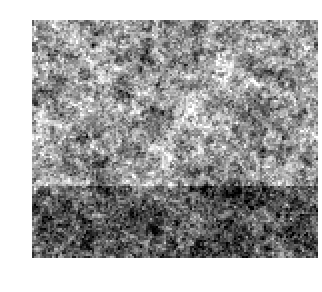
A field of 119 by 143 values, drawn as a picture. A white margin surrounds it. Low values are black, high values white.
Grain: blotchy. Ninth with the lowest average: bottom right. Stripes: none. Seam: horizontal, 70% of the way down, the top part higher.
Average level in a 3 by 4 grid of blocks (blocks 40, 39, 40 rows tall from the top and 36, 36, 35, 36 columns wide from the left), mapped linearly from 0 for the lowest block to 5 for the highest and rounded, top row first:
5455 / 5554 / 1100
